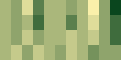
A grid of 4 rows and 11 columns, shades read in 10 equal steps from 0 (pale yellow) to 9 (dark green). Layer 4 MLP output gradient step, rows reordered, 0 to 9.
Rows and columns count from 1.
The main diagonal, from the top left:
3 4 2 2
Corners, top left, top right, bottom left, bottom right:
3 9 3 4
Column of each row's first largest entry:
11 4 11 9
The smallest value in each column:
3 2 1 2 3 3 2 3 0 4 4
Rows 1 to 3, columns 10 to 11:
4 9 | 4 7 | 4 7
